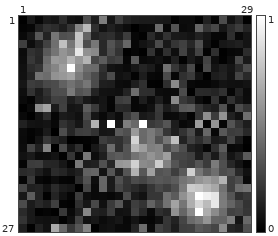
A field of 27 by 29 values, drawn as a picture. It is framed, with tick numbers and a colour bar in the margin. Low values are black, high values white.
Ninth with the highest average: bottom right. Histogram: skewed, a long tail of high values. Bumps: three. Average level on the scale: 20%.
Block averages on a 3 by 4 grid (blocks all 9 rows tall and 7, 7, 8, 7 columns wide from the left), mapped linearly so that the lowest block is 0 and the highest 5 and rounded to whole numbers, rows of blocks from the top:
3 3 0 0
0 1 3 1
0 1 4 5
